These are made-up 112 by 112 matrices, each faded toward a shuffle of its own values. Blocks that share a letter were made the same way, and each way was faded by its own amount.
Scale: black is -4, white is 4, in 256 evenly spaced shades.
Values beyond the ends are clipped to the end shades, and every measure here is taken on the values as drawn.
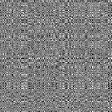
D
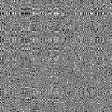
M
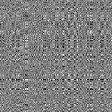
D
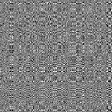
D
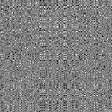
M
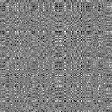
D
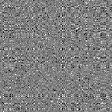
M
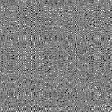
M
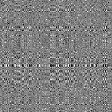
D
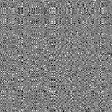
M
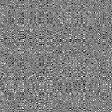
M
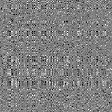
M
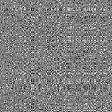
M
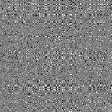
M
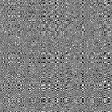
D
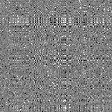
M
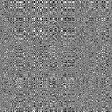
D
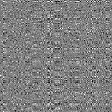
M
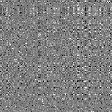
M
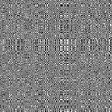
D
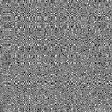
M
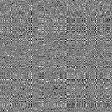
D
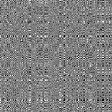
D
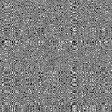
M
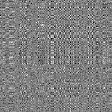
D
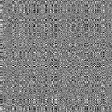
D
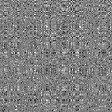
M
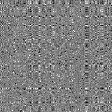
M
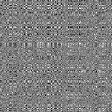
D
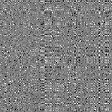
M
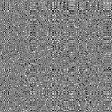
M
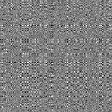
D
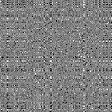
M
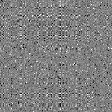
M
